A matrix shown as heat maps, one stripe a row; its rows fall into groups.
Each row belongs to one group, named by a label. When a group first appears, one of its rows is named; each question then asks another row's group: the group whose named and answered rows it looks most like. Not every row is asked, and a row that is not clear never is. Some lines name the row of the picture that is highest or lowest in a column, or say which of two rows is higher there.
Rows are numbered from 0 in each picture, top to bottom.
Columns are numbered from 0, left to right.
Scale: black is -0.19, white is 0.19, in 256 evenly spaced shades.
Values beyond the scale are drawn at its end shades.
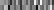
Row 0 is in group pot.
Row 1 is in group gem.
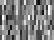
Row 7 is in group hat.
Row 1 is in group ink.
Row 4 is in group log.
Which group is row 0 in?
hat
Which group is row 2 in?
ink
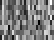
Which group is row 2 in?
hat
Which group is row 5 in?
hat
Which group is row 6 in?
log
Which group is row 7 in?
ink
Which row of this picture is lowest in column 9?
3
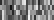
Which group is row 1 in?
pot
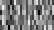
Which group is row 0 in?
pot
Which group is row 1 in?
hat
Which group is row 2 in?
hat
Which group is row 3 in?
pot
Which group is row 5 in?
gem
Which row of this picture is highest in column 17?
2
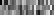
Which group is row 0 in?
ink
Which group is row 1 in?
pot
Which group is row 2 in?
hat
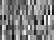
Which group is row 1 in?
pot
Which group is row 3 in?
ink
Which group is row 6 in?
ink
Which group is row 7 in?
hat
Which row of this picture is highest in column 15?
1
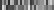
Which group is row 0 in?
gem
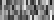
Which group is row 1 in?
ink
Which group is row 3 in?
pot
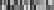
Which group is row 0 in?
gem
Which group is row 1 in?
log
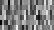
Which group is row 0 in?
gem
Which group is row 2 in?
log
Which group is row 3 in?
hat
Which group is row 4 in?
ink
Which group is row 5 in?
pot
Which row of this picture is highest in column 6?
0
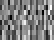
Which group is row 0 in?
gem
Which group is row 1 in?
gem
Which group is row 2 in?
ink
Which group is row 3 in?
pot
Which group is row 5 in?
gem
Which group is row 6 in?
gem
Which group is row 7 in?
gem
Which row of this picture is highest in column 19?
1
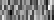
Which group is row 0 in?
gem
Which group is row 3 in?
pot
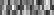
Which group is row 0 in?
hat
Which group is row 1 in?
log
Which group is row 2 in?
gem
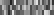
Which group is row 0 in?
pot
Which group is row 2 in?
log
